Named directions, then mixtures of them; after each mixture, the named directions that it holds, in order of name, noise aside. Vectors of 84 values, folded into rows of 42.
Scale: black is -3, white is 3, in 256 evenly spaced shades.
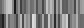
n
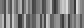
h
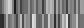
n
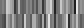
h, n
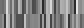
h, n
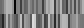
n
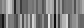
n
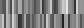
h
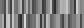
h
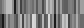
n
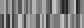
h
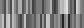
h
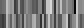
h, n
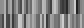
h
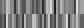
h, n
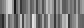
n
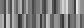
h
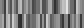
h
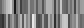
n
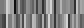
h, n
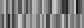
h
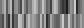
h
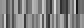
h, n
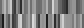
h, n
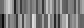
n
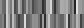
h, n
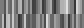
h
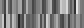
h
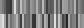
n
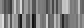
h, n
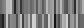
n
